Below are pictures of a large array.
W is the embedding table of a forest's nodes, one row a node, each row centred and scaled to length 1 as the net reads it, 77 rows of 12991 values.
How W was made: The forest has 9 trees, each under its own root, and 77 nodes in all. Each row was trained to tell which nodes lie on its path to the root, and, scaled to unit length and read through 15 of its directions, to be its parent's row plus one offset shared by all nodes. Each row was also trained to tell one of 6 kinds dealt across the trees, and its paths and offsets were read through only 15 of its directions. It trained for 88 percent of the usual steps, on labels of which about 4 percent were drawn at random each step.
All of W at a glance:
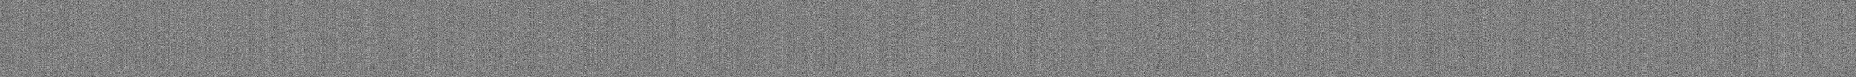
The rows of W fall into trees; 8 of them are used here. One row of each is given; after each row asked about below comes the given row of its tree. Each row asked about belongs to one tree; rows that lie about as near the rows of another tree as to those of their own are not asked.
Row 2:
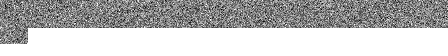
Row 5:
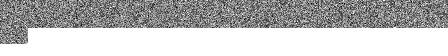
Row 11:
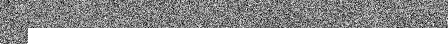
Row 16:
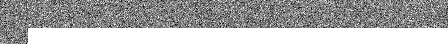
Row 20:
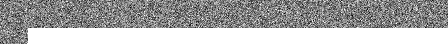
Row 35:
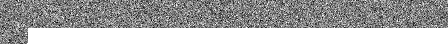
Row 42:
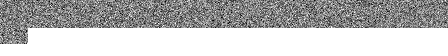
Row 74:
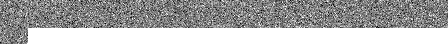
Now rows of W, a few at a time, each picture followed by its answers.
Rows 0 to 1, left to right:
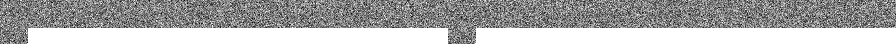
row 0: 16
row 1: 35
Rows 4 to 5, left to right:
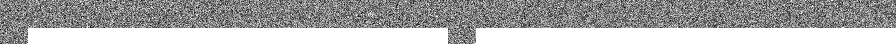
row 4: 35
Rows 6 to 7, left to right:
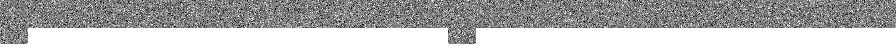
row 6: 74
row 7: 20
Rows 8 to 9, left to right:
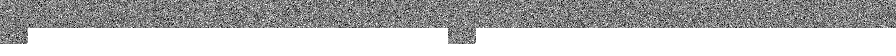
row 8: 74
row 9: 42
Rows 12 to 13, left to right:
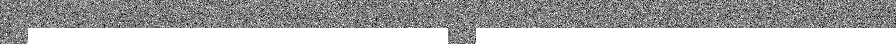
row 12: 42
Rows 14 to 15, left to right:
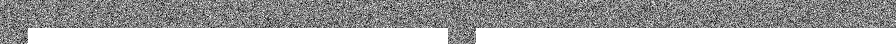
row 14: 11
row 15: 2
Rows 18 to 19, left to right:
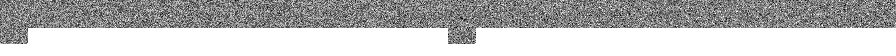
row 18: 16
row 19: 35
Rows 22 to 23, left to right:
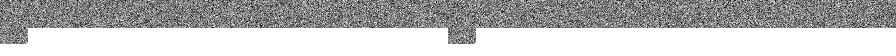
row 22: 5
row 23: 42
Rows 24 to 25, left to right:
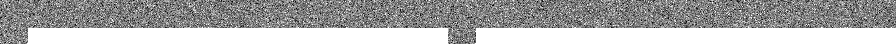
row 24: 42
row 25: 74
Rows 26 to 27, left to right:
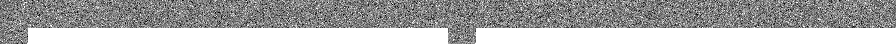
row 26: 42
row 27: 16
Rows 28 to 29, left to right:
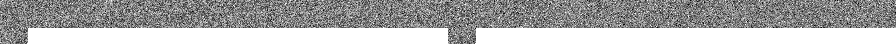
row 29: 20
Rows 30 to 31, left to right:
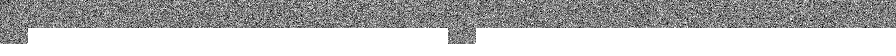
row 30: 16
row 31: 42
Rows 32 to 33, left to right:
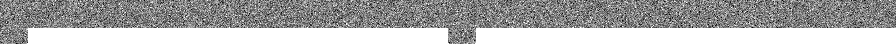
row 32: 5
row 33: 5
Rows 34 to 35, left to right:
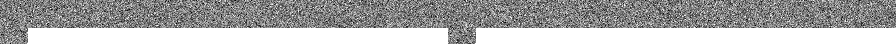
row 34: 42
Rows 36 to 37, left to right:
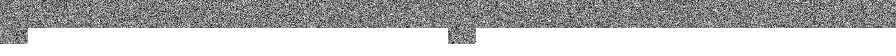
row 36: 5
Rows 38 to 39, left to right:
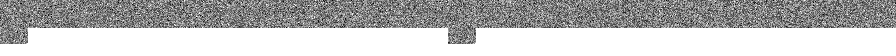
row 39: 74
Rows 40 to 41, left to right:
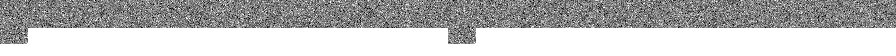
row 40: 16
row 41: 5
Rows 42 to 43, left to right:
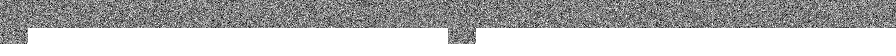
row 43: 16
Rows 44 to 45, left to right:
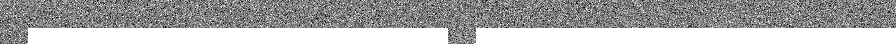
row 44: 74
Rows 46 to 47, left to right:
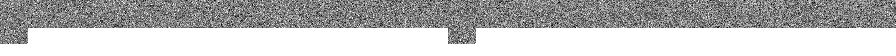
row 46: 20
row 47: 16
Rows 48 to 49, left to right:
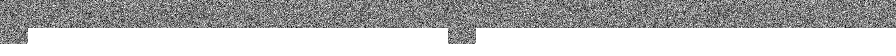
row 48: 16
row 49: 2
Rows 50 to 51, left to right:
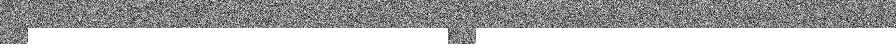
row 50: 2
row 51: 42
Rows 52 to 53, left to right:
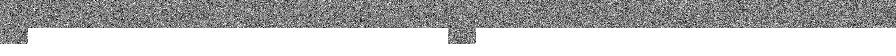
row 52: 16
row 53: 74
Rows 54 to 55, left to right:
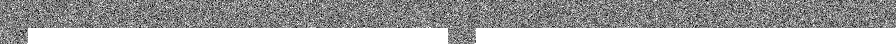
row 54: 5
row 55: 5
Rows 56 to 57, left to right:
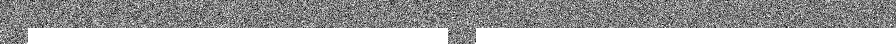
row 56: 5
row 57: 42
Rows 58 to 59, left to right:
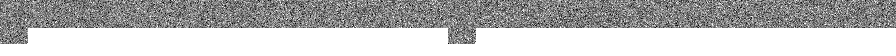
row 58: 20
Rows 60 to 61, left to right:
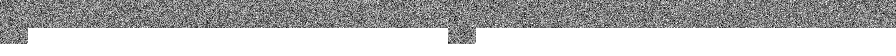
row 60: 2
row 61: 5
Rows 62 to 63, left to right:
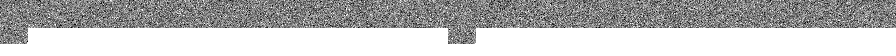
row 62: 42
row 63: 5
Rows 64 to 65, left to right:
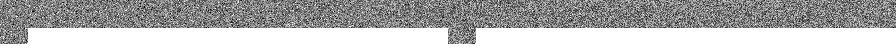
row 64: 74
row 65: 2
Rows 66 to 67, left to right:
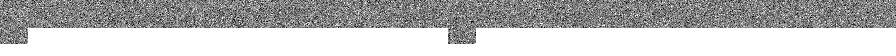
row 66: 74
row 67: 74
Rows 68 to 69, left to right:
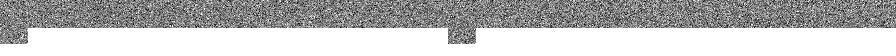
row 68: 74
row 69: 11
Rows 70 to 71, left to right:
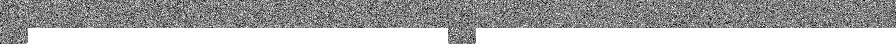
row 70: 74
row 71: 20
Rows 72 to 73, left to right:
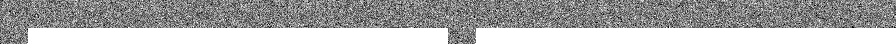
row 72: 16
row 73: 16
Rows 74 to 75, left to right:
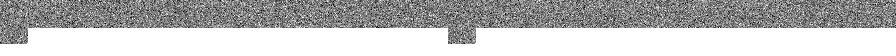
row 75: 42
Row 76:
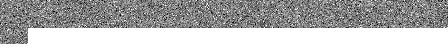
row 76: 20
